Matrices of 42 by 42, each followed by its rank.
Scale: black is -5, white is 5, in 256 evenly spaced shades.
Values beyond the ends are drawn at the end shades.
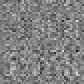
five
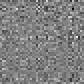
five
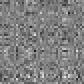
five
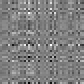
two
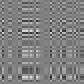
one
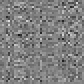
five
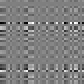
one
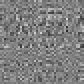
five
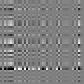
one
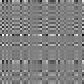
one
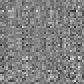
five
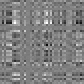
two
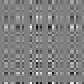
one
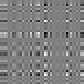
one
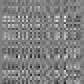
two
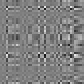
two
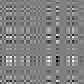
one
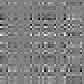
two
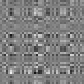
two
